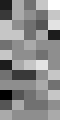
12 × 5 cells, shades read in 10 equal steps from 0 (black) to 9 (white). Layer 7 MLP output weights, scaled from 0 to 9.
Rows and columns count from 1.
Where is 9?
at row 1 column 5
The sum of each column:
47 61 55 62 69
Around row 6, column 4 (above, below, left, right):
5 8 5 5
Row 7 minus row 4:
-6 -1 3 2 4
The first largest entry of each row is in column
5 5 5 1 3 1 4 5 4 5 2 1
